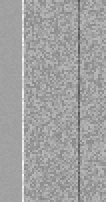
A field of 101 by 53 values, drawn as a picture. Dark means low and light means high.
Slope: none. Seam: vertical, 20% of the way across, the left part calmer. Histogram: heavy tails on both sides. Odd lines: columns 12 and 40.
